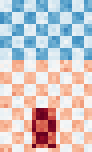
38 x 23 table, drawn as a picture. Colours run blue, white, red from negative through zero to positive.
Seam: horizontal, 40% of the way down, the bottom part higher. Odd patch: higher, in the bottom middle. Ninth with the highest average: bottom middle.
